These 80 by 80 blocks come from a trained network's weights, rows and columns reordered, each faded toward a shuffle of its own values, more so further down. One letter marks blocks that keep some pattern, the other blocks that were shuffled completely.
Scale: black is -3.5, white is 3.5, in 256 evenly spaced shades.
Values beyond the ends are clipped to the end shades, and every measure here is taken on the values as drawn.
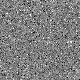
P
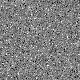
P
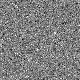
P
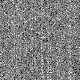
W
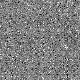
W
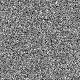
W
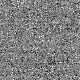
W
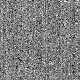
W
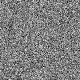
W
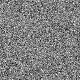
P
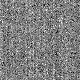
W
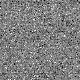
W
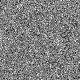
P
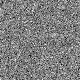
W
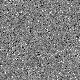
P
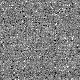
W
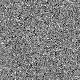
P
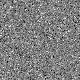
P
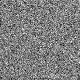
W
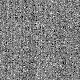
W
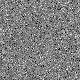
P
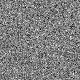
W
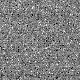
W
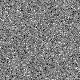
P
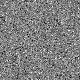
P
